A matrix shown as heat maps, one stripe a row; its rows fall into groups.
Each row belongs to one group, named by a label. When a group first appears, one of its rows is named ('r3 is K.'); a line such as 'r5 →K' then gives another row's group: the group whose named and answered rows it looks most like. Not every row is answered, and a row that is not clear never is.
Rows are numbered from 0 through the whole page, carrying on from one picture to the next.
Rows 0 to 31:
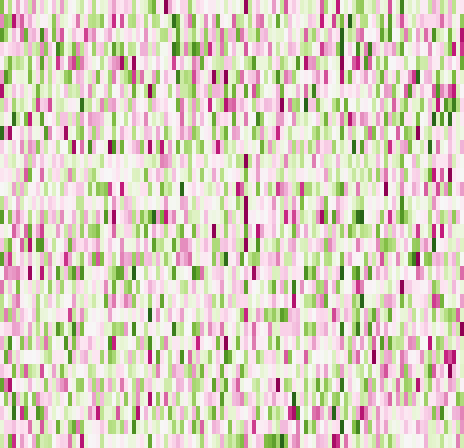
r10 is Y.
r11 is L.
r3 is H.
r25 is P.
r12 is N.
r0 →L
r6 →P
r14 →L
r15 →L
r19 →H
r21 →L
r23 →H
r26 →N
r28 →P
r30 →H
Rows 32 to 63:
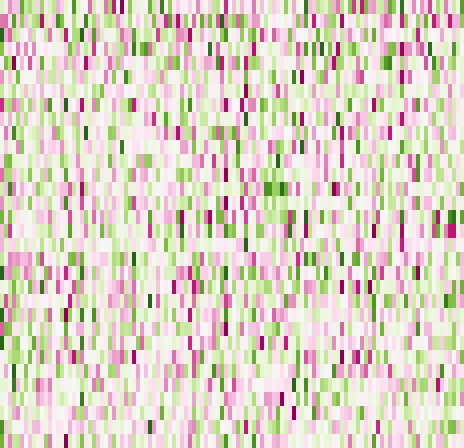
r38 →L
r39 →Y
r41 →N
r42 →L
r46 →Y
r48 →P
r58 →N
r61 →L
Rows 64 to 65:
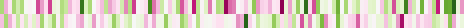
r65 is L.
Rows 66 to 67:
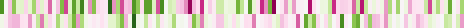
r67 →H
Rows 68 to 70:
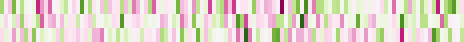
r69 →L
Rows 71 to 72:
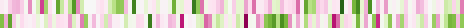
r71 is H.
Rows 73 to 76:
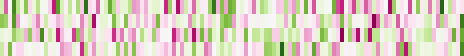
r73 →N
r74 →P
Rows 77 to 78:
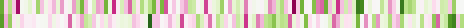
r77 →L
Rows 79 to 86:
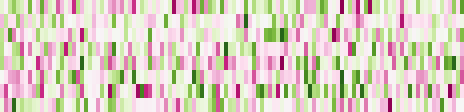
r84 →H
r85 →Y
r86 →N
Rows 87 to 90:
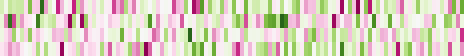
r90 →Y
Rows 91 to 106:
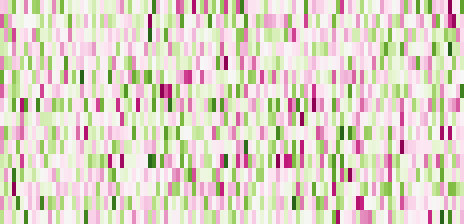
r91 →N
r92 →P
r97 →L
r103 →N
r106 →N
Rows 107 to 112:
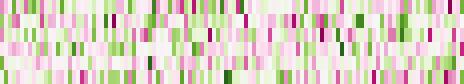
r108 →L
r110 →H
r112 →P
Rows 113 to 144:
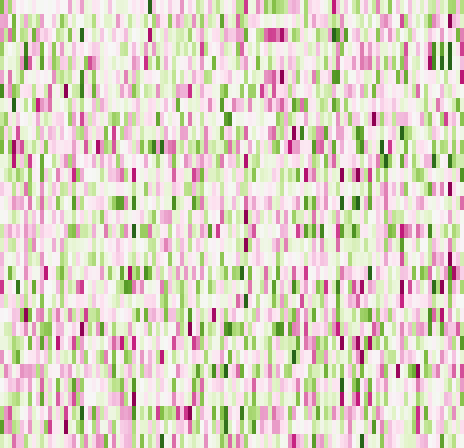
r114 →N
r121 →P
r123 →L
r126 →N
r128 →L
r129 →H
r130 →L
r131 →N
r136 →P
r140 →H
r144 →L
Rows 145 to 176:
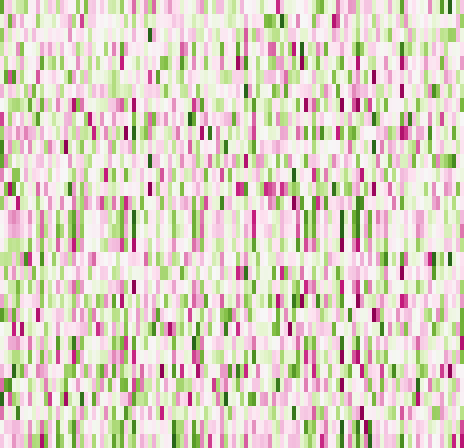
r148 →L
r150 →P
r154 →H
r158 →P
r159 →L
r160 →H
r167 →P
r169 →H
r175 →H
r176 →H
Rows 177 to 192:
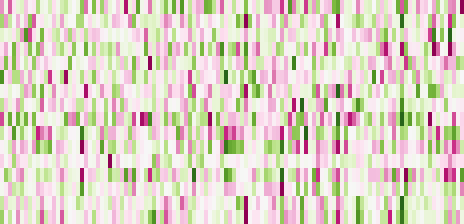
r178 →L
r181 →P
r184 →L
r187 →P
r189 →P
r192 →L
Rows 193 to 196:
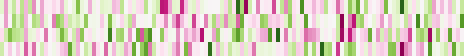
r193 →L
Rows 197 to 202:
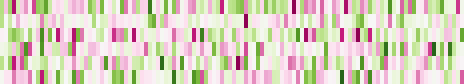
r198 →L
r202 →H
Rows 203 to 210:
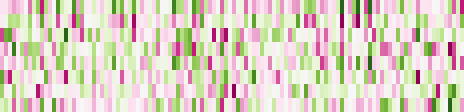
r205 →Y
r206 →N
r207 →H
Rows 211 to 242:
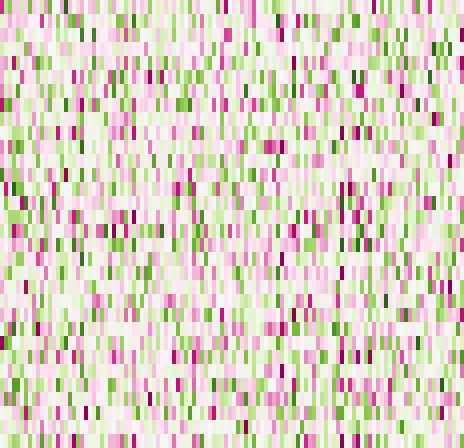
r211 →Y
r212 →H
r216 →Y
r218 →Y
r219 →L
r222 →N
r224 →N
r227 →L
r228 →H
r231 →N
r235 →Y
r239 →P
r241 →L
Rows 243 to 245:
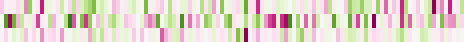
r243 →N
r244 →P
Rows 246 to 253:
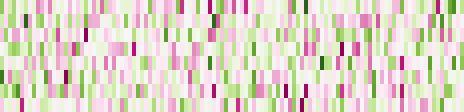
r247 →N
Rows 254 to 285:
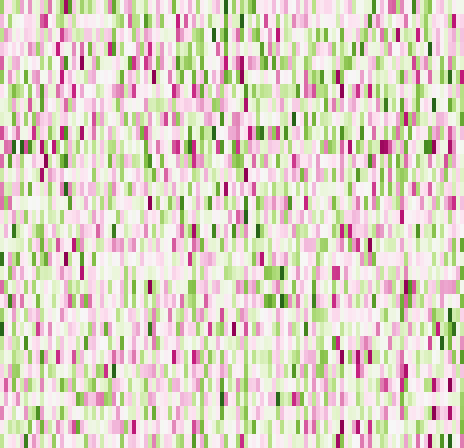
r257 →Y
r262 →P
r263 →Y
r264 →N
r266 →L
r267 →Y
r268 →P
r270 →N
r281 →N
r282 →L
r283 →N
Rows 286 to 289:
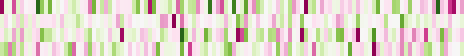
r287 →L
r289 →P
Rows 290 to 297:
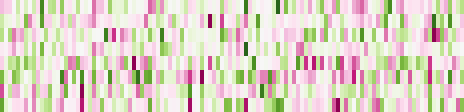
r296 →Y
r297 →P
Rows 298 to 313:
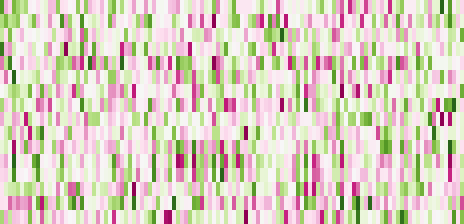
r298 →N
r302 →Y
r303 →N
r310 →N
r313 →L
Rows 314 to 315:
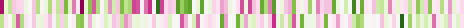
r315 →L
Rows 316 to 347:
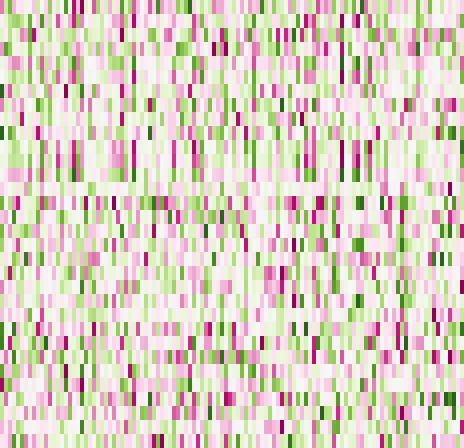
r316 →Y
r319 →Y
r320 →H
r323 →P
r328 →H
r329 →N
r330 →L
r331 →N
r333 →L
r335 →P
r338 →N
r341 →N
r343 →Y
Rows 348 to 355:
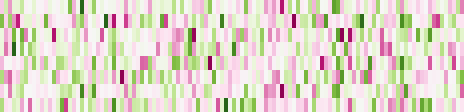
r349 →L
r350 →N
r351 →N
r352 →H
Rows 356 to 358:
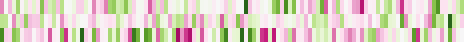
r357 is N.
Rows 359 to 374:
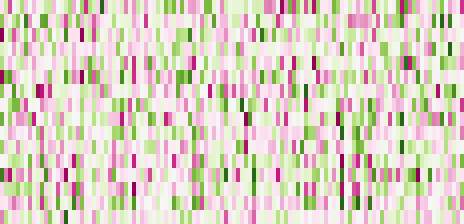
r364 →Y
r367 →L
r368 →H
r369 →L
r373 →H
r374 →Y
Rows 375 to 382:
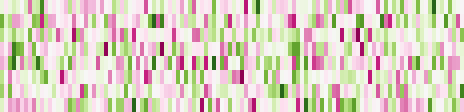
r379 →N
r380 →Y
